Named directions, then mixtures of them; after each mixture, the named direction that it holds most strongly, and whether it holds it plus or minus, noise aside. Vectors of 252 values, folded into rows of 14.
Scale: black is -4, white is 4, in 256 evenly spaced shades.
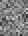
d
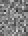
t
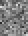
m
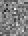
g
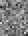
m, minus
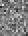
t, plus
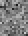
m, minus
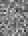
t, plus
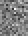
g, plus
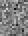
g, minus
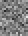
d, minus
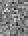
g, minus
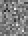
g, plus
